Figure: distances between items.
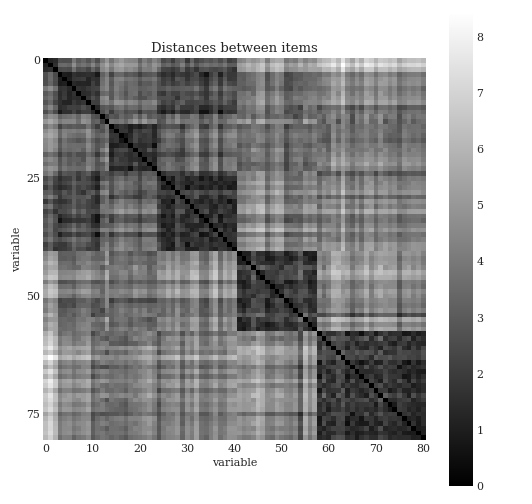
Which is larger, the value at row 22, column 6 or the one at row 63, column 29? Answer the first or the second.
the second
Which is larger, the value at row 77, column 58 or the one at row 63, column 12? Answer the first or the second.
the second
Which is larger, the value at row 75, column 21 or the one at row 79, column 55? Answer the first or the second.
the second
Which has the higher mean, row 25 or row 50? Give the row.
50
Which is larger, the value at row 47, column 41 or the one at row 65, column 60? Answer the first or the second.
the second
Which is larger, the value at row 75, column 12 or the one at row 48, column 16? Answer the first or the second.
the second
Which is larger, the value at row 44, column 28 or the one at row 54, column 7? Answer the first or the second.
the first
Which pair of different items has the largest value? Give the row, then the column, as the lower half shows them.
63, 1
